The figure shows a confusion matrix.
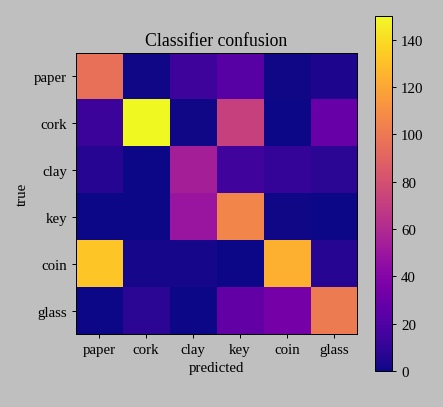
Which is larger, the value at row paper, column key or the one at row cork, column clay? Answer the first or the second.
the first
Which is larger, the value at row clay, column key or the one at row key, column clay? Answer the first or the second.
the second
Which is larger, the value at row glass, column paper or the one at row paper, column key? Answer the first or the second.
the second
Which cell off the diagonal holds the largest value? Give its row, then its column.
coin, paper
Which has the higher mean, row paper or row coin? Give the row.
coin
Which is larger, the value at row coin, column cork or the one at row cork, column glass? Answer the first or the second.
the second
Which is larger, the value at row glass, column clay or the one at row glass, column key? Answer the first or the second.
the second
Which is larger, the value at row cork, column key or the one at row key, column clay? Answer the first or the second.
the first
